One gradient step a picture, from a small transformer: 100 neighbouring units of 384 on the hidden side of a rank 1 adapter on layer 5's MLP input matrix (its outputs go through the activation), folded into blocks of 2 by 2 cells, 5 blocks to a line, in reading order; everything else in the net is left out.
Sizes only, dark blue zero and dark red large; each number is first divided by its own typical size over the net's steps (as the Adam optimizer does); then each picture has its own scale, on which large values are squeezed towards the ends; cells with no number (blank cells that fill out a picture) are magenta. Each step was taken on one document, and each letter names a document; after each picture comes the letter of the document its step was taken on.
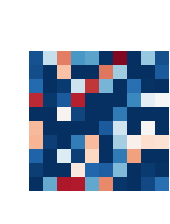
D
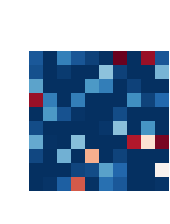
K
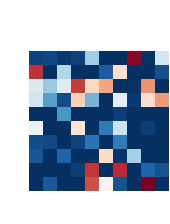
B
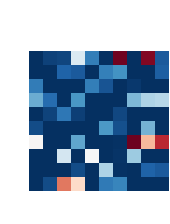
K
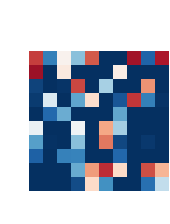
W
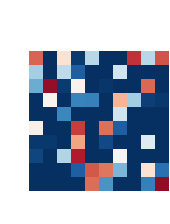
W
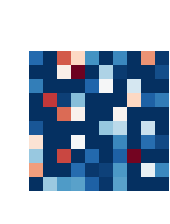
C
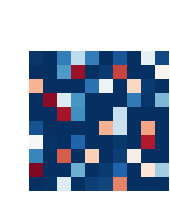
C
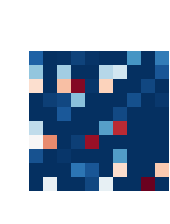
B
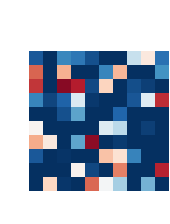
B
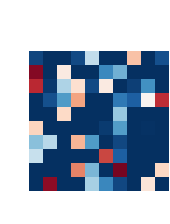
B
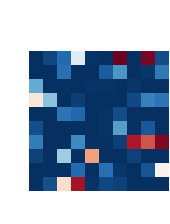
K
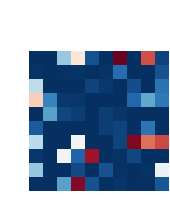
K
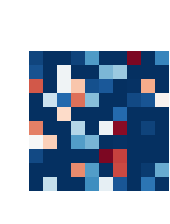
B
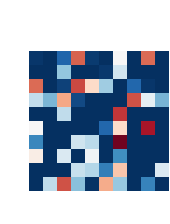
D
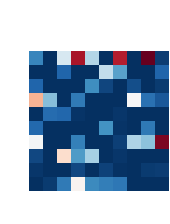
K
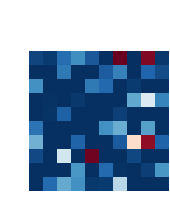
K
